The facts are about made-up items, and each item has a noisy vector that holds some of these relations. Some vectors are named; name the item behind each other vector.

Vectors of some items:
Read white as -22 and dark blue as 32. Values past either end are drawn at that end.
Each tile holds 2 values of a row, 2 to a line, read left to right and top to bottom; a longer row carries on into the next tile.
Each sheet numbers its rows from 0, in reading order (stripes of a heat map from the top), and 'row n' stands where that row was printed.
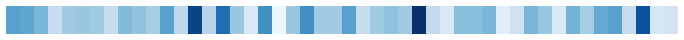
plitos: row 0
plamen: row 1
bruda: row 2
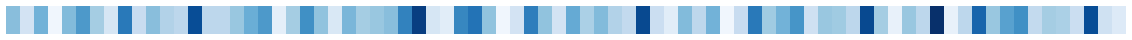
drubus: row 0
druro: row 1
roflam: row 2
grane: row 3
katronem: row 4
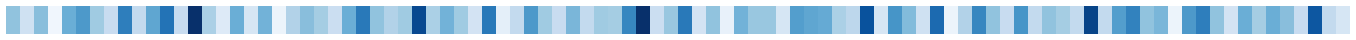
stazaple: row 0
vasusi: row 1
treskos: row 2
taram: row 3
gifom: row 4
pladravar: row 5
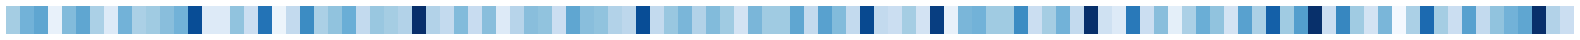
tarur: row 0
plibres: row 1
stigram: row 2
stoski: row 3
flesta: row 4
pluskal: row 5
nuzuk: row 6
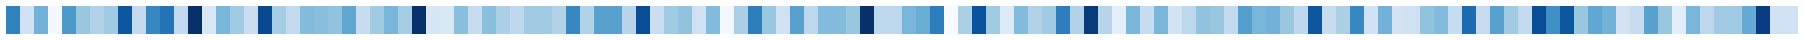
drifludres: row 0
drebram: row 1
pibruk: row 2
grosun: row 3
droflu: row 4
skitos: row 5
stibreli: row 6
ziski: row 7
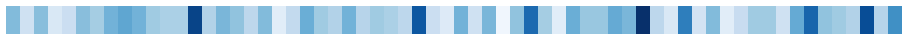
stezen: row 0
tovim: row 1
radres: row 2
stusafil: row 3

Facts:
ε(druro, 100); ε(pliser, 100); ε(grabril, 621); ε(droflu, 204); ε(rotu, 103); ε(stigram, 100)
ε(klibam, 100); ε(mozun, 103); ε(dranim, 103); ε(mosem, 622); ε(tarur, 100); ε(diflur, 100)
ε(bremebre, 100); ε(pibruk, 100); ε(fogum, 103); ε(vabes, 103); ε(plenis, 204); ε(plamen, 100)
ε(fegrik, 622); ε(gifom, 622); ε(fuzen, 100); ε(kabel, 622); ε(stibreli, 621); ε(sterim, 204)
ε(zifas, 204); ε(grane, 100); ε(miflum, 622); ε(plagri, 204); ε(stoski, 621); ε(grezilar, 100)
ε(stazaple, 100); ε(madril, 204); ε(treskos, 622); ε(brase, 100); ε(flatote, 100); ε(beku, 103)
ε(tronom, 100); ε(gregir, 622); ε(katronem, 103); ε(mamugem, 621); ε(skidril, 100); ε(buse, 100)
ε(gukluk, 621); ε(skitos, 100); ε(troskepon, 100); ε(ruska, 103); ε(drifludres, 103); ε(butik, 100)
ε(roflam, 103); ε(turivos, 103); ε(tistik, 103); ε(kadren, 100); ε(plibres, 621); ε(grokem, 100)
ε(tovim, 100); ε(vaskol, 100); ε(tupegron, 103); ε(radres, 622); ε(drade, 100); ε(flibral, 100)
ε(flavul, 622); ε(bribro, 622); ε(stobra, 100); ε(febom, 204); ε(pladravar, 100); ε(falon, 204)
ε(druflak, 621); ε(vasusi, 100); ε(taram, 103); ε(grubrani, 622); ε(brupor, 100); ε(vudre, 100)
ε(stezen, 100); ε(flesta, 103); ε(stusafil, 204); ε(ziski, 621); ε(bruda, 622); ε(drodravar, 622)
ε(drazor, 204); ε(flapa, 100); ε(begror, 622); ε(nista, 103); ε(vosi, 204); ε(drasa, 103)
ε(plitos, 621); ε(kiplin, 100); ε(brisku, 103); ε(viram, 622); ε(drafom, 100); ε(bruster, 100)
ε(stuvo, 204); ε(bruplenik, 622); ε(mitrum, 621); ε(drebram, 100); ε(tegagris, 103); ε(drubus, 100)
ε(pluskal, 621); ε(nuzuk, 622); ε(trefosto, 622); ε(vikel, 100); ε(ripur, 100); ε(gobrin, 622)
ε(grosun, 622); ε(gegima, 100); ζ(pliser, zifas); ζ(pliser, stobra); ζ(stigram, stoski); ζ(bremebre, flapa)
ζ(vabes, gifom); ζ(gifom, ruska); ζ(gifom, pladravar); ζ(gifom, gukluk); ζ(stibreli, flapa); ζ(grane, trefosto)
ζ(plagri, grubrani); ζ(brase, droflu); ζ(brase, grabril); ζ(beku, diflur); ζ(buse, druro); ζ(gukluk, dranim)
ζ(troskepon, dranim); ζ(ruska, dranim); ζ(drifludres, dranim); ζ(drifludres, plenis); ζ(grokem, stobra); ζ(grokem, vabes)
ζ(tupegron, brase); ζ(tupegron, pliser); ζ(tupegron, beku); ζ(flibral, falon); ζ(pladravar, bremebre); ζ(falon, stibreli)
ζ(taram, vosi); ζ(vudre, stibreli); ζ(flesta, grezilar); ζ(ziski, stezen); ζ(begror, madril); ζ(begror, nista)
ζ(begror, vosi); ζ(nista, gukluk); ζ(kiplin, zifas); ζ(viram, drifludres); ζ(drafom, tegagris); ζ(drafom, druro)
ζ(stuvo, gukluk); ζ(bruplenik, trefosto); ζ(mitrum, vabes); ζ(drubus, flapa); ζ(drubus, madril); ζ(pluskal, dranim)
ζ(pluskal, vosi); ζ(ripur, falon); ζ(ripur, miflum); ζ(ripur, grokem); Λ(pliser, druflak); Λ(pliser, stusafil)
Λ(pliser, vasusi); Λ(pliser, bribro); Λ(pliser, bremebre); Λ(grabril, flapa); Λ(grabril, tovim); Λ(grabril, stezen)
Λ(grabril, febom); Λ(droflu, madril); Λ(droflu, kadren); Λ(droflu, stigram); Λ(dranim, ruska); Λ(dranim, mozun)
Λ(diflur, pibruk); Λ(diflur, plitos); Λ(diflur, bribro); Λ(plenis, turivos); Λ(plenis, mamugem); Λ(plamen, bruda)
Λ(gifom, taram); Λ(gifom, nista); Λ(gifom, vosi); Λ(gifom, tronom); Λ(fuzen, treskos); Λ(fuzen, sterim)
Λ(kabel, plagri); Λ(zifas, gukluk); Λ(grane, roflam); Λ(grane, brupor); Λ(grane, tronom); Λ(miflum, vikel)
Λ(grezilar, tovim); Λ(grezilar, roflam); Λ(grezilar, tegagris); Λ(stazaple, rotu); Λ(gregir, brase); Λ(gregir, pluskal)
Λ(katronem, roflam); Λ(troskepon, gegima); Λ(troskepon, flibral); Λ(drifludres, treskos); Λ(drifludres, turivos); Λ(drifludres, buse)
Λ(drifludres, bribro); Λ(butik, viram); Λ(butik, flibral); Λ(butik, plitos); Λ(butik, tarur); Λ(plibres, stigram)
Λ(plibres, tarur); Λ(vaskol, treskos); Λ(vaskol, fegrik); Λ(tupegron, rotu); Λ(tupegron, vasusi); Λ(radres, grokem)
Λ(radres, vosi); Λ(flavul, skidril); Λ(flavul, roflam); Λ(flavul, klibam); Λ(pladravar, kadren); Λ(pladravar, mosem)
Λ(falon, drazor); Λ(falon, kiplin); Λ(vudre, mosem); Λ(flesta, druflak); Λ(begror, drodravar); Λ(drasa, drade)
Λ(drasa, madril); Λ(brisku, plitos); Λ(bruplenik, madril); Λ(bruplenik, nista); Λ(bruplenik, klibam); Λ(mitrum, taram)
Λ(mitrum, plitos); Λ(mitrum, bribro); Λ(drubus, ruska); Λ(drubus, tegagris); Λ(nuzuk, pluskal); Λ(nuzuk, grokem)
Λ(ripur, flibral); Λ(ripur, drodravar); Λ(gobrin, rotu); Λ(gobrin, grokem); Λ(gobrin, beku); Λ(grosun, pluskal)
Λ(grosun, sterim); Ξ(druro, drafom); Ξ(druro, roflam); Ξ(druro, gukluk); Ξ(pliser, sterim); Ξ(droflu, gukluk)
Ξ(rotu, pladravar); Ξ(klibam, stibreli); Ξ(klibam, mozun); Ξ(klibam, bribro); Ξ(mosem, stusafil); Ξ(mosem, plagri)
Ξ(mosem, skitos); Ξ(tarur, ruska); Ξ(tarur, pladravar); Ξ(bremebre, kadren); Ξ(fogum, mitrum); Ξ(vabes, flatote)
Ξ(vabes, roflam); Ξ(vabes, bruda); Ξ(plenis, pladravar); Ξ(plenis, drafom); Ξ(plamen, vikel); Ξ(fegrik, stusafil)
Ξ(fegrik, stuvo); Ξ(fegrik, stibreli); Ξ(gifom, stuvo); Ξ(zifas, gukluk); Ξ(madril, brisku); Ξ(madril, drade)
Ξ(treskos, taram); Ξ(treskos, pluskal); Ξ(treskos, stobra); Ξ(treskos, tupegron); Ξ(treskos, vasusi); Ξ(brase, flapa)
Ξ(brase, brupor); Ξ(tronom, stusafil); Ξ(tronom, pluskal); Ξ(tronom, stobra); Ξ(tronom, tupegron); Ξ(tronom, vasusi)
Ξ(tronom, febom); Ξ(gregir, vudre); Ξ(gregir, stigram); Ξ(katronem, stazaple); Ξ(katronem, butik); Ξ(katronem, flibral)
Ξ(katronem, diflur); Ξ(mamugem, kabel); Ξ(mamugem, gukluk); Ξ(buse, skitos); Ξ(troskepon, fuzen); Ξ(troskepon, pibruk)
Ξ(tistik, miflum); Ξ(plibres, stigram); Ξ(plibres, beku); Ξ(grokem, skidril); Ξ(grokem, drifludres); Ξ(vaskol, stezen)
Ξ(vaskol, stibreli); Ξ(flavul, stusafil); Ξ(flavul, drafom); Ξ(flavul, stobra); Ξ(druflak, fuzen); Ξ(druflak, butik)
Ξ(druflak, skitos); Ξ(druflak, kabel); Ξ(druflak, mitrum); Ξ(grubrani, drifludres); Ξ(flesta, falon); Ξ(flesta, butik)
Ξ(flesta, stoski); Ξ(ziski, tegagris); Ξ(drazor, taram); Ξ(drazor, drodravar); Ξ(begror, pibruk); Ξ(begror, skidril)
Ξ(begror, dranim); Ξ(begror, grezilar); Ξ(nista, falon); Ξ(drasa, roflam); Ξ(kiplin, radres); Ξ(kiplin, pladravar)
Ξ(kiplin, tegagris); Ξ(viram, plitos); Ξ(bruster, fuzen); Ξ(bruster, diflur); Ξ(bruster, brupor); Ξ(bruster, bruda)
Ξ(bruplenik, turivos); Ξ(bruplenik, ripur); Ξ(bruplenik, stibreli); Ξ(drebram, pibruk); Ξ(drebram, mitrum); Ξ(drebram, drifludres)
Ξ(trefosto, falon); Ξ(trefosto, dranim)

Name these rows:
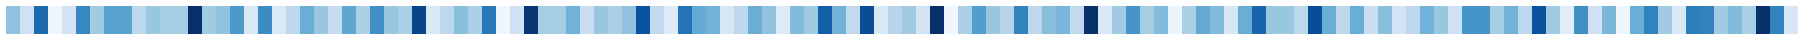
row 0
bruplenik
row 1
vosi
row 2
flavul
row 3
gukluk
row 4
begror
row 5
stobra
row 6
beku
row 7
tupegron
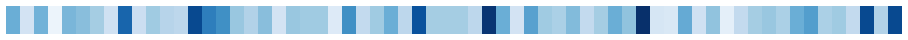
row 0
ripur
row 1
flibral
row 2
druflak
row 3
bribro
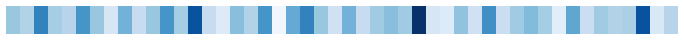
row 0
brase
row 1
drasa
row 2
bremebre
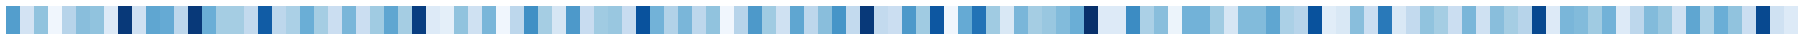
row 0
falon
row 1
bruster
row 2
miflum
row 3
kabel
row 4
plenis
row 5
ruska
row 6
viram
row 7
brupor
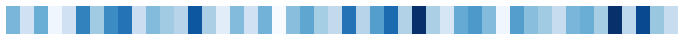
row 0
grezilar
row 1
fuzen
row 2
diflur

